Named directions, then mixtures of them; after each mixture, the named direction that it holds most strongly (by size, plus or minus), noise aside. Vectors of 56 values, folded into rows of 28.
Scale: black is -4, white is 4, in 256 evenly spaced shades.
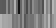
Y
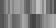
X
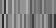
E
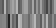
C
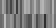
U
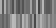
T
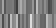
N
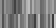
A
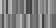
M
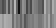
Y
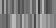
T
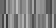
E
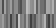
N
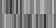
U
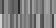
A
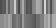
Y
